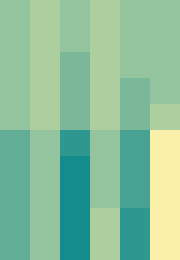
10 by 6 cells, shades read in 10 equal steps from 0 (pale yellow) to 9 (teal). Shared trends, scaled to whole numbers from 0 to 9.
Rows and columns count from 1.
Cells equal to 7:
3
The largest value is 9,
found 4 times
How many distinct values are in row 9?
6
